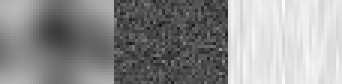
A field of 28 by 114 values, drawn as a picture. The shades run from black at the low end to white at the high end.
The table splits into one row of 3 panels. Panel 1,1: middling, smooth, strong in contrast. Panel 1,2: low, fine-grained. Panel 1,3: very high, streaked downward, faint in contrast.
